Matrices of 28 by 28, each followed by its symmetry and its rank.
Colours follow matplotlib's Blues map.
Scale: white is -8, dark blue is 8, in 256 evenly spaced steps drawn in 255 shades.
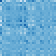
symmetric, rank three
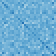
symmetric, rank five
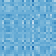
neither, rank two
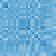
symmetric, rank three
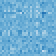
neither, rank five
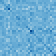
symmetric, rank five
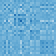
symmetric, rank three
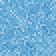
symmetric, full rank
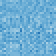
neither, rank five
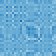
symmetric, rank three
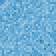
symmetric, full rank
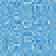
neither, rank five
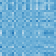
neither, rank two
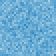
symmetric, full rank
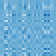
neither, rank two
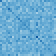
symmetric, rank five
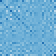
symmetric, rank five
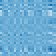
neither, rank two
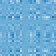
neither, rank two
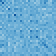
symmetric, rank five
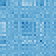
symmetric, rank three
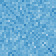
symmetric, full rank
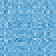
neither, rank five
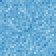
symmetric, full rank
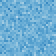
symmetric, full rank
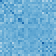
symmetric, rank five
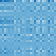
neither, rank two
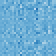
neither, rank five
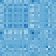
symmetric, rank three
